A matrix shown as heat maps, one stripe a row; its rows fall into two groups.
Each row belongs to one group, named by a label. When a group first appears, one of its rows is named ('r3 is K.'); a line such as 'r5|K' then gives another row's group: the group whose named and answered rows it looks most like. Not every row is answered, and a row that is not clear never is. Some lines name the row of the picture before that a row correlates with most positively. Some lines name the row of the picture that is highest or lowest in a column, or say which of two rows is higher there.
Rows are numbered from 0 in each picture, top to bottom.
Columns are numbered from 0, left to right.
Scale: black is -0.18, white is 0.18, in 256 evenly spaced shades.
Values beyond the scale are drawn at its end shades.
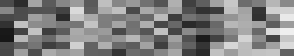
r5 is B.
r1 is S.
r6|S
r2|S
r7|B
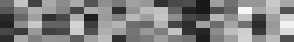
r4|S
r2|S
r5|B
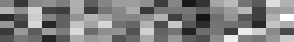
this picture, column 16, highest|5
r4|B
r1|S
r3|S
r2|S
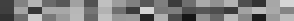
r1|B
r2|S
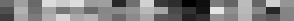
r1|B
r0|B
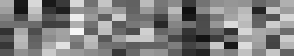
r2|S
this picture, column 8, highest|2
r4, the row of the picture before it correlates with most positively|0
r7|B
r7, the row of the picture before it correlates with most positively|0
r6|B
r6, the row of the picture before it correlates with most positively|2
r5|B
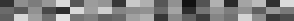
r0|B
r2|B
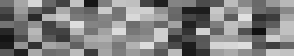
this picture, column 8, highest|4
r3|S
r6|B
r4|S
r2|B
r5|S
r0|S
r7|S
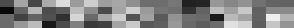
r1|S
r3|S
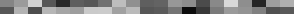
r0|S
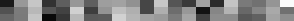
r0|S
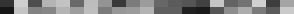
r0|B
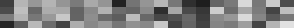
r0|B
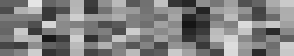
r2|S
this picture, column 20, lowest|5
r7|S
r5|S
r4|B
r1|S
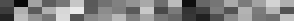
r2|B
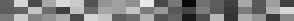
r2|B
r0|B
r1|S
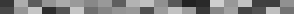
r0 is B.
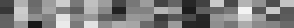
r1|B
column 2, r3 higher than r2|No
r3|B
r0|B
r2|B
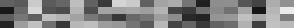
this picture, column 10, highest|1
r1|S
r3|S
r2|B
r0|S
